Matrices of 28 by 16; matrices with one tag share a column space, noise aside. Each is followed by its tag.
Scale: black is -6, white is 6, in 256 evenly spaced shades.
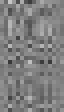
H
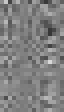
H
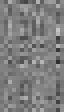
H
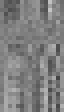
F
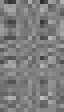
H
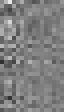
H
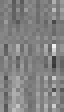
F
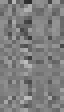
H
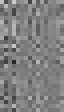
H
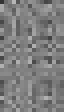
H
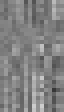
F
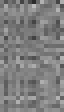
H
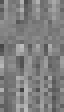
F
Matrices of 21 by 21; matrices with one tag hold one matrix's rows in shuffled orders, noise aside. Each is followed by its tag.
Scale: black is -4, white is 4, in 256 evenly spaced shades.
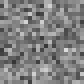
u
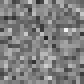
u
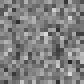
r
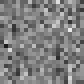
r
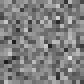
r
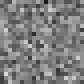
u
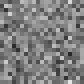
r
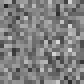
r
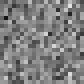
r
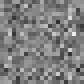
r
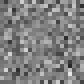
r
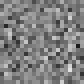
r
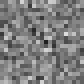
u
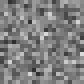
u
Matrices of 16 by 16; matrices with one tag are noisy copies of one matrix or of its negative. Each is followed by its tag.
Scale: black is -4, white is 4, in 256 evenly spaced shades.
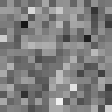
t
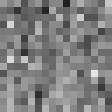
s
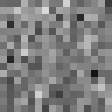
s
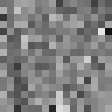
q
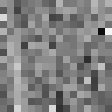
q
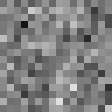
t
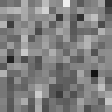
s
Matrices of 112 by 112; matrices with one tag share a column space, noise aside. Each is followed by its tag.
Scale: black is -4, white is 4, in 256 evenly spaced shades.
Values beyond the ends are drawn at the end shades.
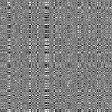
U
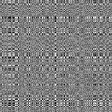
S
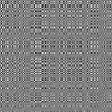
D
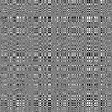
S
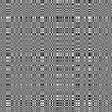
S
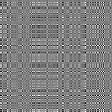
U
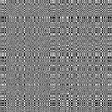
S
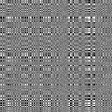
S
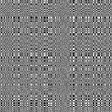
S
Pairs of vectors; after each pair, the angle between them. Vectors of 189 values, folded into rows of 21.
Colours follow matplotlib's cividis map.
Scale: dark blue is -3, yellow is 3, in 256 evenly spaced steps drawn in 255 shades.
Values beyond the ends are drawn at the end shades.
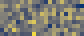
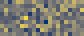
orthogonal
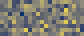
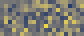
partly aligned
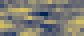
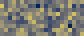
orthogonal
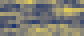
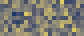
orthogonal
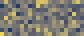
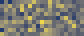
orthogonal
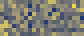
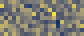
partly aligned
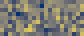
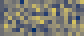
orthogonal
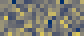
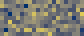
orthogonal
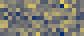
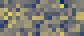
nearly opposite
